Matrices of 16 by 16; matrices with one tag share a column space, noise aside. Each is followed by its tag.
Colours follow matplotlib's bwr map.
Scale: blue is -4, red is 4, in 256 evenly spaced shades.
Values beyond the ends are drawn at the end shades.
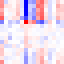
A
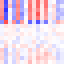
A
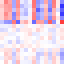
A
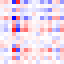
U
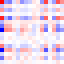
U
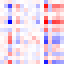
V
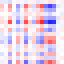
V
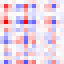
V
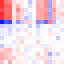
A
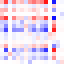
U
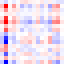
V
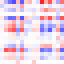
U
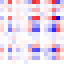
U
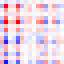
V
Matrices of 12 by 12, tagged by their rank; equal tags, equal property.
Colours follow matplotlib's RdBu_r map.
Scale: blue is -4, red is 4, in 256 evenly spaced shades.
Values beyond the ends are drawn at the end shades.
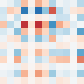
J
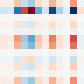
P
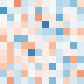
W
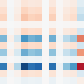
P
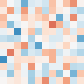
W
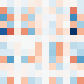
J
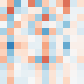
J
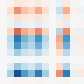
P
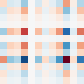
P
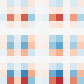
P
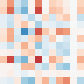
J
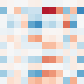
J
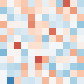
W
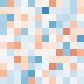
W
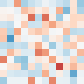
W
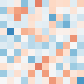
W
